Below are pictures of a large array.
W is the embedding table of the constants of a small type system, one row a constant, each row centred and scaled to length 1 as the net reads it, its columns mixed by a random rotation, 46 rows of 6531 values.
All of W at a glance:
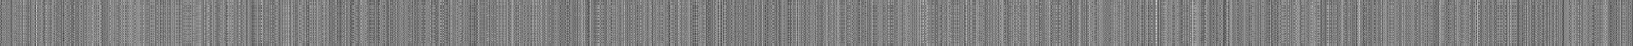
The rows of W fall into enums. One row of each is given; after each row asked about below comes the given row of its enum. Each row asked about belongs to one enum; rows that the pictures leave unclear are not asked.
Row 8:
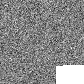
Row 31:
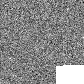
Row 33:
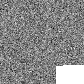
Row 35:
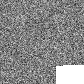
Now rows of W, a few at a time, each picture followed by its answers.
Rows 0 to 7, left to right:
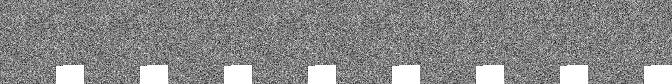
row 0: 35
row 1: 35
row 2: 31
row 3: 35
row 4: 35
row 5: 8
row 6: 31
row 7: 8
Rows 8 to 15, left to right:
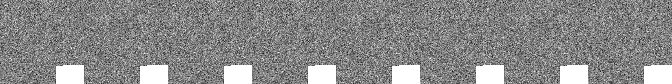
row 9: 35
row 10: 8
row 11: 8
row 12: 35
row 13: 31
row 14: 35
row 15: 33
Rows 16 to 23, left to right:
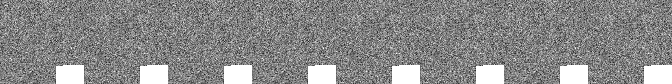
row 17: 35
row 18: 8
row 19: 8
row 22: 8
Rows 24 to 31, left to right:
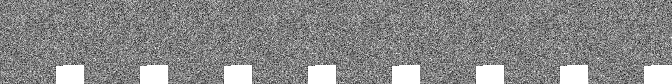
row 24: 35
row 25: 8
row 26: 8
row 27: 35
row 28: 35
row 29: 8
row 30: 35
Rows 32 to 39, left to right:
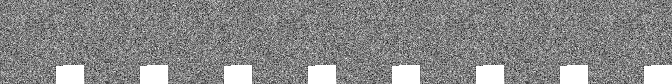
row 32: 35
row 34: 8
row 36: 31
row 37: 35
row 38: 33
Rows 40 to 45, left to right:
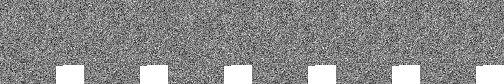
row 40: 33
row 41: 8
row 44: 8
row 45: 8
